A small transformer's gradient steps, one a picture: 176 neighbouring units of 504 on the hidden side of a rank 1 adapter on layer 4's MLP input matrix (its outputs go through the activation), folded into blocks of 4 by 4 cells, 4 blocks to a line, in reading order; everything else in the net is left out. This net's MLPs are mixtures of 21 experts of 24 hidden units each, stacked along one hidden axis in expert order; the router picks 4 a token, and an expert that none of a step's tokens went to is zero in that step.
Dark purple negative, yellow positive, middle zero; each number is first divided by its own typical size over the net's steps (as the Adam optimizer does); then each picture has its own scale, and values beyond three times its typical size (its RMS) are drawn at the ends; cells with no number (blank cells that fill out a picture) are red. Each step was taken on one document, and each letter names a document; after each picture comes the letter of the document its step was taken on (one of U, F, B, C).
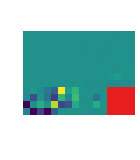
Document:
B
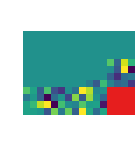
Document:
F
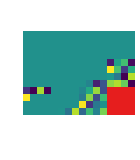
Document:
F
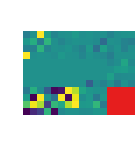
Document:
B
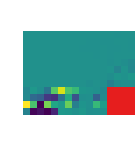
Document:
B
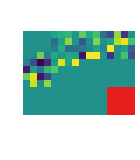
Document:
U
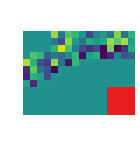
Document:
U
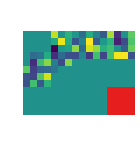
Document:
U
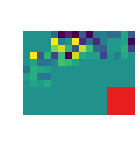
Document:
U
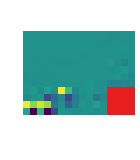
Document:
B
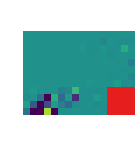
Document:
B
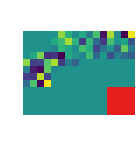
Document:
U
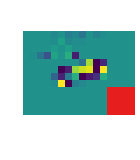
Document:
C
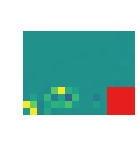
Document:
B
